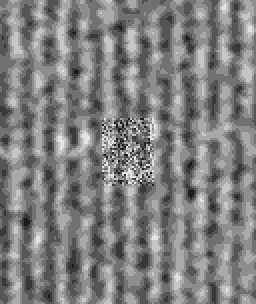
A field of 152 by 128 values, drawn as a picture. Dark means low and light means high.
Odd patch: rougher, in the centre. Roughest part: centre. Slope: none. Stripes: upright, repeating 11 times.
